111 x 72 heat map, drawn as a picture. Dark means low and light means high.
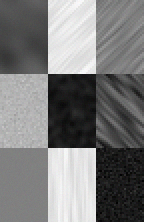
It is made of 3 by 3 panels. Panel 1,1: low, smooth, faint in contrast. Panel 1,2: very high, slanting up to the right, faint in contrast. Panel 1,3: middling, slanting up to the right, faint in contrast. Panel 2,1: high, fine-grained, faint in contrast. Panel 2,2: very low, blotchy, faint in contrast. Panel 2,3: low, slanting down to the right. Panel 3,1: middling, flat. Panel 3,2: very high, streaked downward, faint in contrast. Panel 3,3: very low, fine-grained, faint in contrast.
